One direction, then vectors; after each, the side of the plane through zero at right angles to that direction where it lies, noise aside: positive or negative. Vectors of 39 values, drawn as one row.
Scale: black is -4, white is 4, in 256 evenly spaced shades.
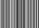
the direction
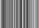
positive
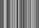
positive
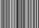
positive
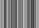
negative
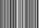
negative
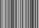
negative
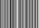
negative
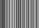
positive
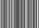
positive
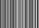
negative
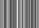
negative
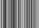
negative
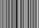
positive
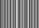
negative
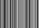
negative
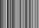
negative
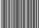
positive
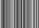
positive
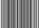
positive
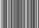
positive
